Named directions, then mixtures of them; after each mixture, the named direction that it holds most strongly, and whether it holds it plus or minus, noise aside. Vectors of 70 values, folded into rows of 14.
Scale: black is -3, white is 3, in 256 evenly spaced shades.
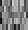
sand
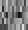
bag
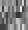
bag, plus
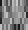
sand, plus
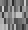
bag, minus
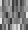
sand, minus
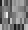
sand, plus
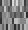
sand, plus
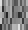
bag, plus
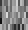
sand, plus
